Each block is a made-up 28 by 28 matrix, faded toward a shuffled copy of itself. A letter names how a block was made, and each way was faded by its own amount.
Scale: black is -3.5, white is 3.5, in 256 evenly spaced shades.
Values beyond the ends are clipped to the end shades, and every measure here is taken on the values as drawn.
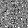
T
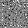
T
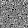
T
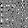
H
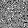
T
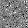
T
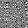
H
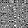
H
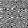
H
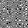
H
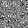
T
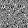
T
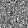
T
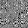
H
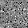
T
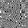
H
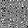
H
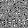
T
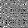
H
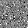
T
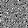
T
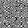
H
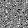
T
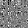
H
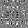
H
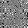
H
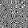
H
